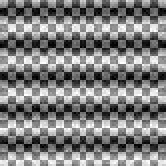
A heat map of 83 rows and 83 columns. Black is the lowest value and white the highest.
No seam splits the table. It is mirror symmetric from left to right. There is no overall slope. Stripes running across repeat 5 times from top to bottom.
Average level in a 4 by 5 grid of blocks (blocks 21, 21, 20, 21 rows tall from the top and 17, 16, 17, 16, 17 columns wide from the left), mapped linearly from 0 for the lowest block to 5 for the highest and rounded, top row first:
2 2 2 2 2
0 0 0 0 0
3 3 3 3 3
5 5 5 5 5
